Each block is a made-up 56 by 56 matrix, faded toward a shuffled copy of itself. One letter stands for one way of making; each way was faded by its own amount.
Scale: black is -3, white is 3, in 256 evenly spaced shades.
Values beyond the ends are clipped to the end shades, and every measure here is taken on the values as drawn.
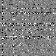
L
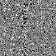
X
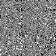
X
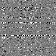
L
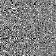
X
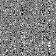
X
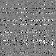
L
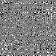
L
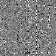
X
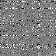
L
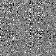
X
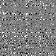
L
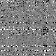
L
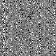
X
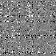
L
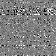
L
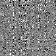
X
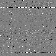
L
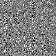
X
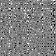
L
